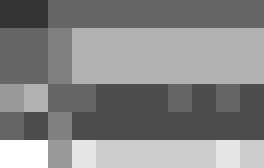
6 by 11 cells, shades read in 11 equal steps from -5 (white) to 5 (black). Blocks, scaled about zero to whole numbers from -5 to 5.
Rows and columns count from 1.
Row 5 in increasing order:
0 1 2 2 2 2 2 2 2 2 2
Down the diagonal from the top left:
3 1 0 1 2 -3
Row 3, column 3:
0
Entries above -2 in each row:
11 3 3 10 11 1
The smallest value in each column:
-5 -5 -1 -4 -3 -3 -3 -3 -3 -4 -3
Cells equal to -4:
2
